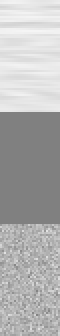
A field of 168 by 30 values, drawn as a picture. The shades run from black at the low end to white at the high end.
It is made of 3 by 1 panels. Panel 1,1: very high, streaked across, faint in contrast. Panel 2,1: middling, flat. Panel 3,1: high, fine-grained.
